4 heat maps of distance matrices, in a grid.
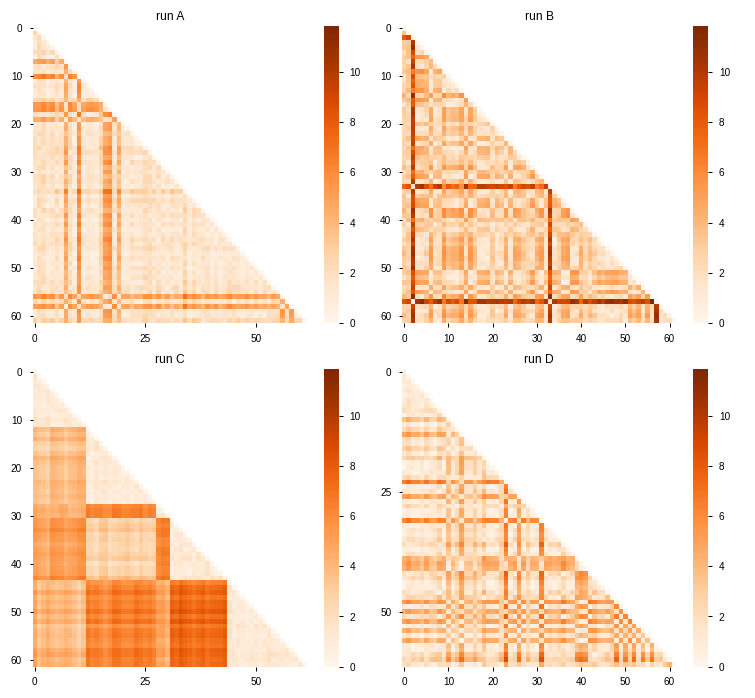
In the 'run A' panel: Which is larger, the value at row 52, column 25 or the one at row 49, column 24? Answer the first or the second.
the first
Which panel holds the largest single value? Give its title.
run B
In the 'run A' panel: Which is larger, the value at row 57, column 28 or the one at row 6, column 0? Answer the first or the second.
the first
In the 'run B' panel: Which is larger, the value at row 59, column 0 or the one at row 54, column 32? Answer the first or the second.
the first
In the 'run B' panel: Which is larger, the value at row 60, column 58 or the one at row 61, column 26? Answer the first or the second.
the second
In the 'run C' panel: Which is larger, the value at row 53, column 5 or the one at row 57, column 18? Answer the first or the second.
the second
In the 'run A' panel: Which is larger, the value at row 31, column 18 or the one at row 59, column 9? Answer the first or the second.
the first
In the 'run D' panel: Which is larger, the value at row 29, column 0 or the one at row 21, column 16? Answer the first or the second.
the second
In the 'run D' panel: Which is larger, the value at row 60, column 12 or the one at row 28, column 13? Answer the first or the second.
the first
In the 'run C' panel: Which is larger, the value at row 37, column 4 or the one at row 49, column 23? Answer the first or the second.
the second
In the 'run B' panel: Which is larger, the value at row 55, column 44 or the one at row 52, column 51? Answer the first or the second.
the first
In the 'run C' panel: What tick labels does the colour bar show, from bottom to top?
0, 2, 4, 6, 8, 10
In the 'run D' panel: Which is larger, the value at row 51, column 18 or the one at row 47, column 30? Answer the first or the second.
the first
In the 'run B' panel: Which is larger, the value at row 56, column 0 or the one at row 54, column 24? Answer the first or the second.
the first
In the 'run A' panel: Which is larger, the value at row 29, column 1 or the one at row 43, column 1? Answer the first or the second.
the first
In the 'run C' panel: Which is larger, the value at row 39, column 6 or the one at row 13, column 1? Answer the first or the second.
the first
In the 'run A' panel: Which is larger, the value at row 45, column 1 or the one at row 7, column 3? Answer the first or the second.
the second
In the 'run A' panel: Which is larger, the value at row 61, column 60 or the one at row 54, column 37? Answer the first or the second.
the first
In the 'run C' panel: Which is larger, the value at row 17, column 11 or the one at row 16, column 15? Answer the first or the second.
the first
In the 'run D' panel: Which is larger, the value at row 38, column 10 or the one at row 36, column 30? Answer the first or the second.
the first
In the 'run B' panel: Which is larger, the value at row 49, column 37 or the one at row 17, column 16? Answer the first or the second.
the first
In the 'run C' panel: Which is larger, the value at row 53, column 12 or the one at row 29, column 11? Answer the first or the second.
the first
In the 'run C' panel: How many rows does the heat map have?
62
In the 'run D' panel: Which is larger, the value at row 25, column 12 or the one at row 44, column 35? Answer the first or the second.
the first
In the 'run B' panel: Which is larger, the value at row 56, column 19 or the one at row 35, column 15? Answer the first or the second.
the second
